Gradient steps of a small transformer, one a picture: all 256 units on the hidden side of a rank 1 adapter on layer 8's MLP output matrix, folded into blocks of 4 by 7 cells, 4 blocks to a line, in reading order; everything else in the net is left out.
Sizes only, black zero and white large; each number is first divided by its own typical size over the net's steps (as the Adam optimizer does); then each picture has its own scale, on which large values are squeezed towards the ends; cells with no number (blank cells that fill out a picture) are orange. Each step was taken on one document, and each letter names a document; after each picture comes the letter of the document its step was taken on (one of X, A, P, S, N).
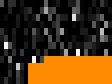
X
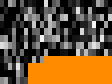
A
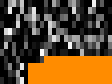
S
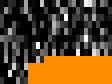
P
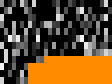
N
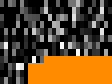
X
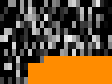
S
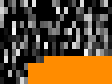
N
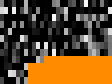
P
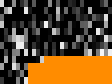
N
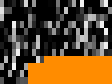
N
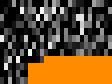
S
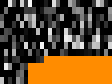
S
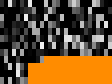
A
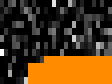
P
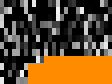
N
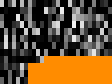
A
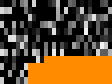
N
